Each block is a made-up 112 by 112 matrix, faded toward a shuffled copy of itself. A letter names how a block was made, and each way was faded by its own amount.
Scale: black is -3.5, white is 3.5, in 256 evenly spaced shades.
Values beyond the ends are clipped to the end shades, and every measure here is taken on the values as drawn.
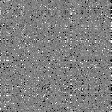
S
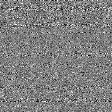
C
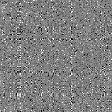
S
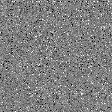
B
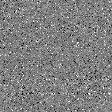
B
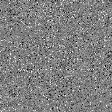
B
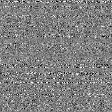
C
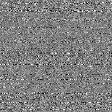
C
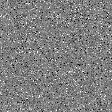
B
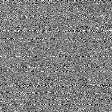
C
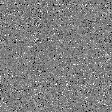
B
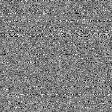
C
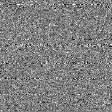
C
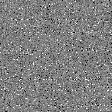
B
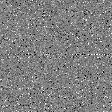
B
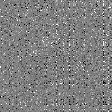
S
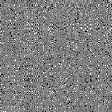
S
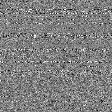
C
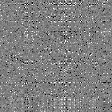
S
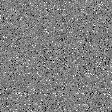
B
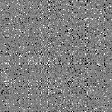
S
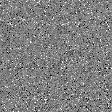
B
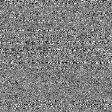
C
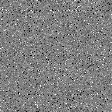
B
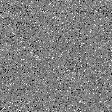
B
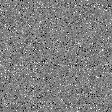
B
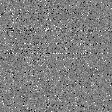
B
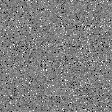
B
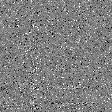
B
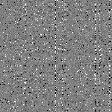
S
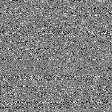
C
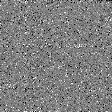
B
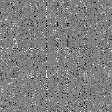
S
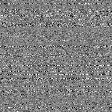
C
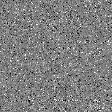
B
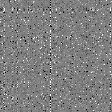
S
